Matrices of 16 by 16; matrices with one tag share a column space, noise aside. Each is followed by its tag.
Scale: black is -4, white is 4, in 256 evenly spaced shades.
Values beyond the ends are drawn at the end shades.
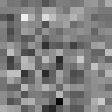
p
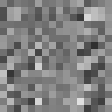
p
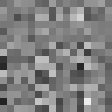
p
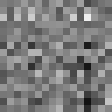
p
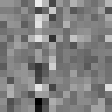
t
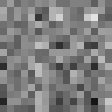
p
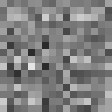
p
